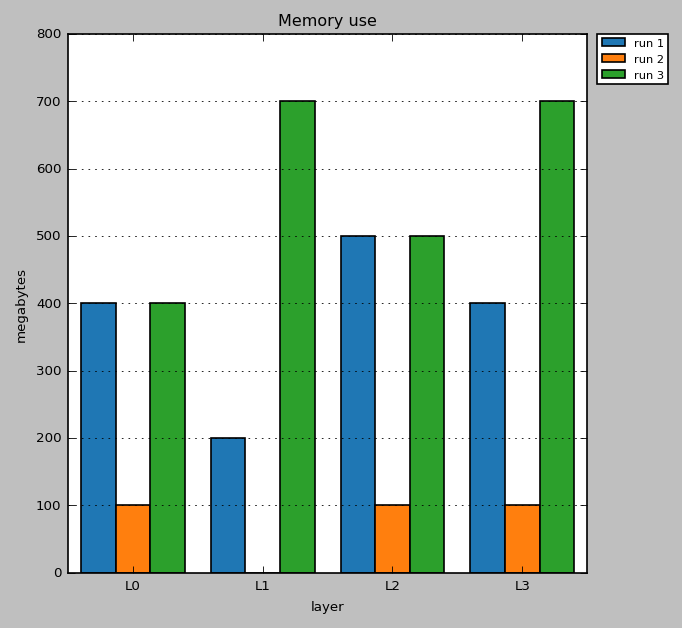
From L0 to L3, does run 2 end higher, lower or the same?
the same
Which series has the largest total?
run 3
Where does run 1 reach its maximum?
L2
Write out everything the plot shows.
Title: Memory use
x-axis: layer, ticks L0 L1 L2 L3
y-axis: megabytes, ticks 0 100 200 300 400 500 600 700 800
Legend: run 1, run 2, run 3
Values:
run 1: 400 200 500 400
run 2: 100 0 100 100
run 3: 400 700 500 700
